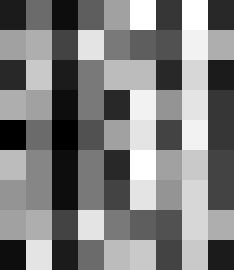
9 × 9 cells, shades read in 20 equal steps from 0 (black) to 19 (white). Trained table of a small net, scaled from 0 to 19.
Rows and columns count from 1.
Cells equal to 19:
3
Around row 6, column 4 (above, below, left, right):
6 9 1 3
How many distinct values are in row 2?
8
